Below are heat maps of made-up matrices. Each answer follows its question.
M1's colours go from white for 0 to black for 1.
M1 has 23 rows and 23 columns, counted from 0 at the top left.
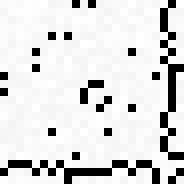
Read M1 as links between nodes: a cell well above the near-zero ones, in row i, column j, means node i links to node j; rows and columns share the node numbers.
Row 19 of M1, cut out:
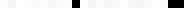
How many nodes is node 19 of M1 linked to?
3
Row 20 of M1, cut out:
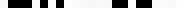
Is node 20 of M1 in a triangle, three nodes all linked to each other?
no
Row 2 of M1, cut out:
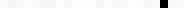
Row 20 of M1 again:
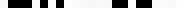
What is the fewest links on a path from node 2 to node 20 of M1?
1
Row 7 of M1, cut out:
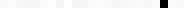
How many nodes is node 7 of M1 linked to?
1
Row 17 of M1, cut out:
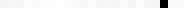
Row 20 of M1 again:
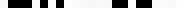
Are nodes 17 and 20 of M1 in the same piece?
yes
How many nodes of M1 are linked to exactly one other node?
9
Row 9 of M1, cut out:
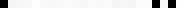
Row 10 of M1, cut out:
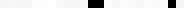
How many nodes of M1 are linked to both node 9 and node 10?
1
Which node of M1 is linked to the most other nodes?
node 21
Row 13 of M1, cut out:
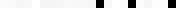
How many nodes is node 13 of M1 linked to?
3
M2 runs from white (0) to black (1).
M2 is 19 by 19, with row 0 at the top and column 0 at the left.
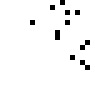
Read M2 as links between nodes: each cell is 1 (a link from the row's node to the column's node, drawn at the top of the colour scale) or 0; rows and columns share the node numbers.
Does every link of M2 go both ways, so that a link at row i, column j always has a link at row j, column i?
no
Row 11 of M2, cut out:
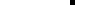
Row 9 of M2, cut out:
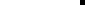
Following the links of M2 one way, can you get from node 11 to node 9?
no
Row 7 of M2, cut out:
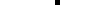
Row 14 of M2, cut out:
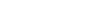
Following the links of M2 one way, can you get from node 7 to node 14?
yes
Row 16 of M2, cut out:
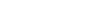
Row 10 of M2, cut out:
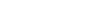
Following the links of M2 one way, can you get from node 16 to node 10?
no
